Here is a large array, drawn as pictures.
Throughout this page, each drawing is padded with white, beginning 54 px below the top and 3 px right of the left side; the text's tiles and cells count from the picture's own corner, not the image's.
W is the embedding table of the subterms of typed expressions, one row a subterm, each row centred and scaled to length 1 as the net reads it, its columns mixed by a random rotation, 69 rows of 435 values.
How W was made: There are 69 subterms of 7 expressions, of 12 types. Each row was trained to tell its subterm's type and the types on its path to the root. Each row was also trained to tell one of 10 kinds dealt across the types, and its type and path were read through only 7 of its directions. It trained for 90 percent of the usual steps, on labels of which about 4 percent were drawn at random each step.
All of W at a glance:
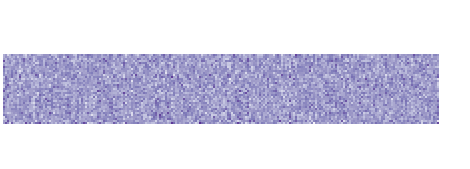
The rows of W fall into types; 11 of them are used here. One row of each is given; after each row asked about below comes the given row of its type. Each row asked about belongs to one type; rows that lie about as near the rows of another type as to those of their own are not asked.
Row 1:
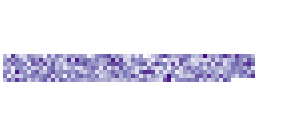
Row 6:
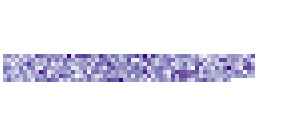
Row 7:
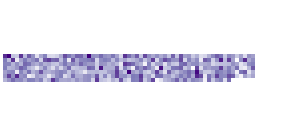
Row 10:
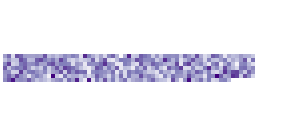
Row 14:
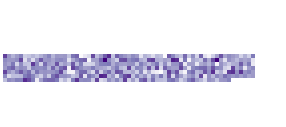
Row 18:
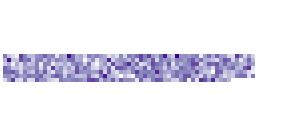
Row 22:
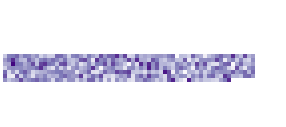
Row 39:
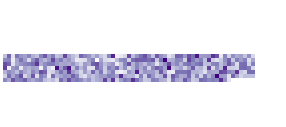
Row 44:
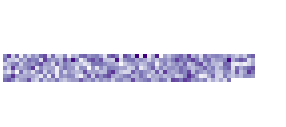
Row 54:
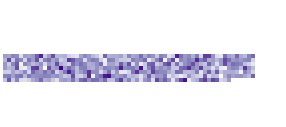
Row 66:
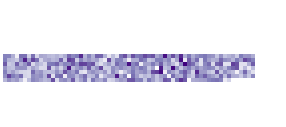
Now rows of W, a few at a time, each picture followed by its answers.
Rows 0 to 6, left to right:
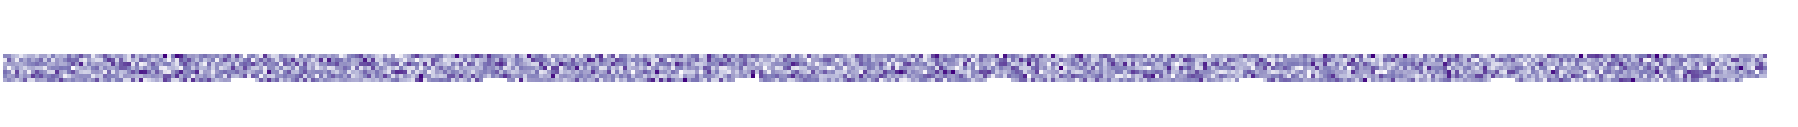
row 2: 1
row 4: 7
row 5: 44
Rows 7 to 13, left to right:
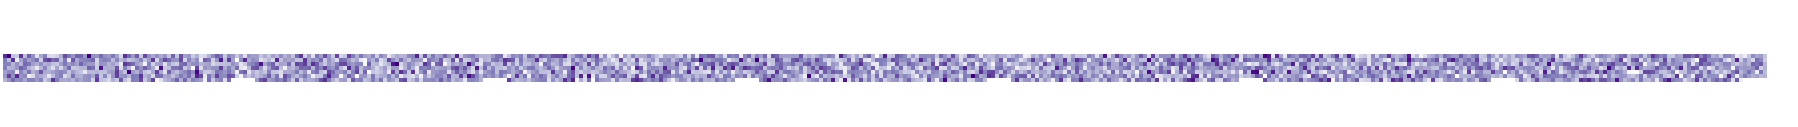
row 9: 39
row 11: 66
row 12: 10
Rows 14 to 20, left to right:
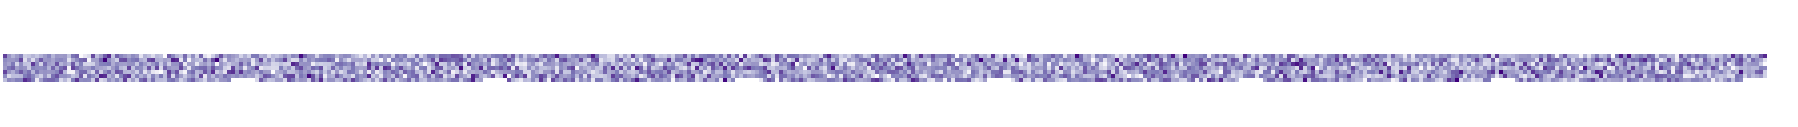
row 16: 39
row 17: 18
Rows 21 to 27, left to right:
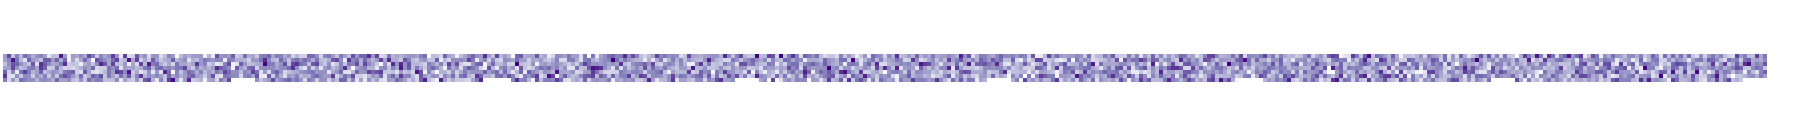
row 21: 22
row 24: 54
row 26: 14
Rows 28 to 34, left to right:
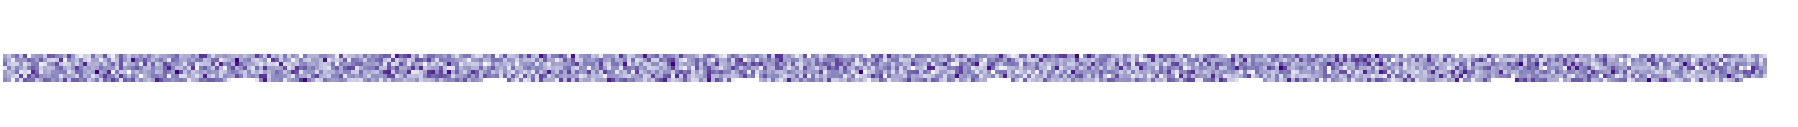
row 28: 54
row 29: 6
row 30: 54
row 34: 10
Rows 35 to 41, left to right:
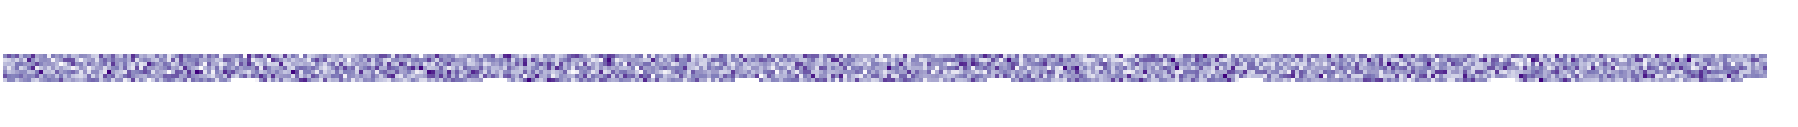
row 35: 6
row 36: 6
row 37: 7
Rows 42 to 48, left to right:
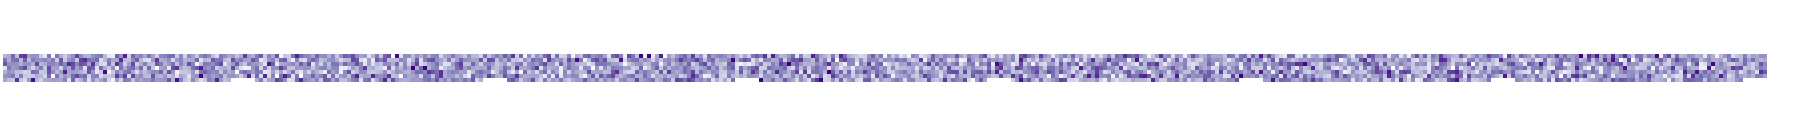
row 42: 1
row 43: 44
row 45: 10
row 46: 22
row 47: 7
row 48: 44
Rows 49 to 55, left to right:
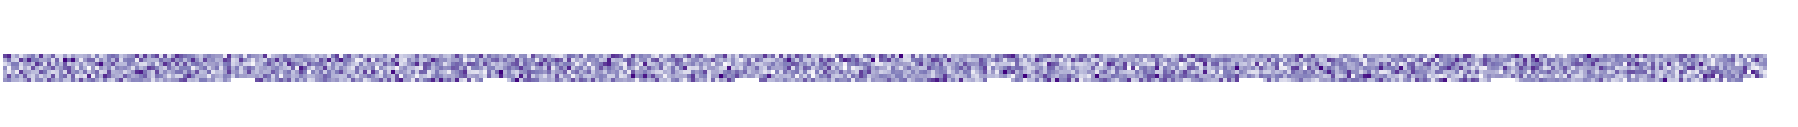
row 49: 6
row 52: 44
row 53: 6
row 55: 14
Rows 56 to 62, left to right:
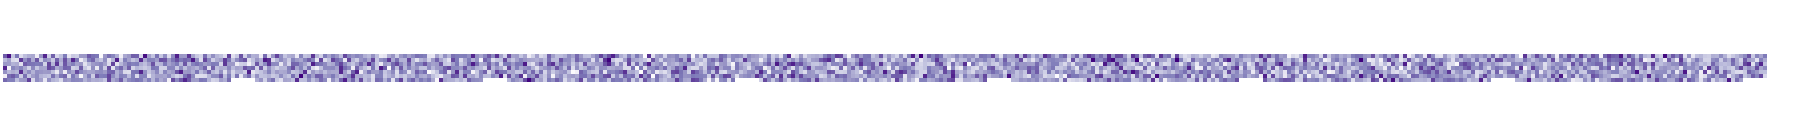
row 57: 1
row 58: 7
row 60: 22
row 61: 44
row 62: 1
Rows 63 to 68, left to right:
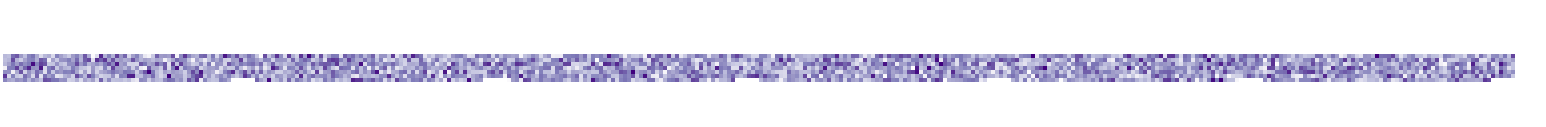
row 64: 1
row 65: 7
